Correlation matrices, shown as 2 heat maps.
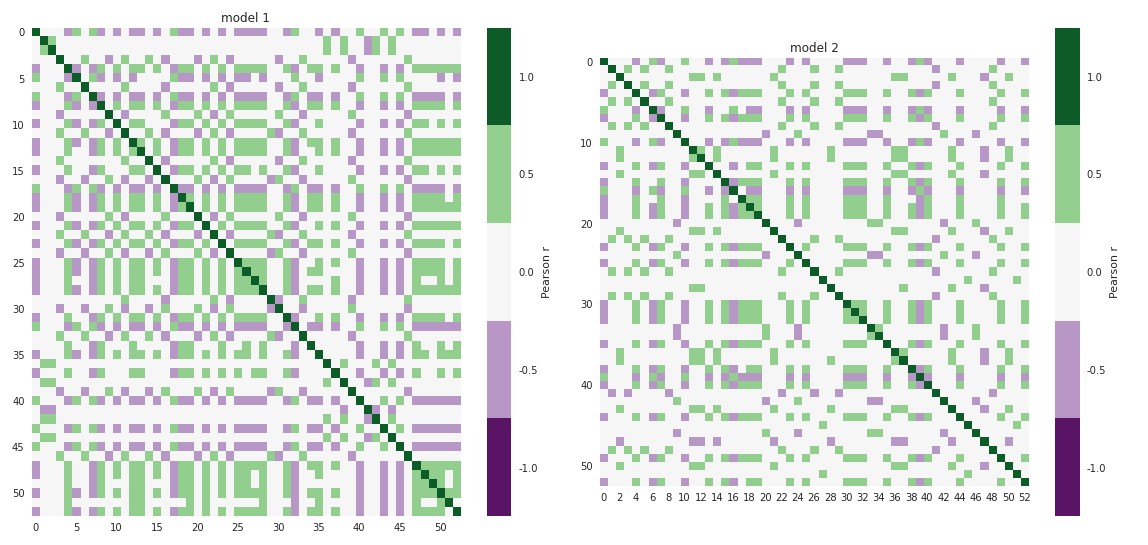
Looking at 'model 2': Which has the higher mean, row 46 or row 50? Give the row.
50
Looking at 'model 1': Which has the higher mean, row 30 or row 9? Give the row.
9
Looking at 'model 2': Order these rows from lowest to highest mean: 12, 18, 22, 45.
45, 22, 12, 18
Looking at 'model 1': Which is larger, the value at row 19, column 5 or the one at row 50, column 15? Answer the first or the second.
the second
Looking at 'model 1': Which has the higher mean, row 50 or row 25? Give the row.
50
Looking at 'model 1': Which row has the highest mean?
47
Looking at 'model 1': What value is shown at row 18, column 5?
-0.5
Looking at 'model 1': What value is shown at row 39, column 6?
-0.5
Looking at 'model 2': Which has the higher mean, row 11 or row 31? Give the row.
31
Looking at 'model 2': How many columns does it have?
53
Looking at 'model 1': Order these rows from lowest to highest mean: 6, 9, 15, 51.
9, 6, 51, 15
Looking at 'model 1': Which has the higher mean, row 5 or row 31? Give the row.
31
